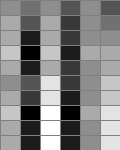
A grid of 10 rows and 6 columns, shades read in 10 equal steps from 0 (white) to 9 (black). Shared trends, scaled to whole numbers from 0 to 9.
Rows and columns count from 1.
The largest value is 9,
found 3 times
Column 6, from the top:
6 5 4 3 3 2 2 1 1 1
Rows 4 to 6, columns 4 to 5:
8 3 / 7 4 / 7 4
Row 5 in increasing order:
3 3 3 4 7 8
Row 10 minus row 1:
-1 3 -4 2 0 -5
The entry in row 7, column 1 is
3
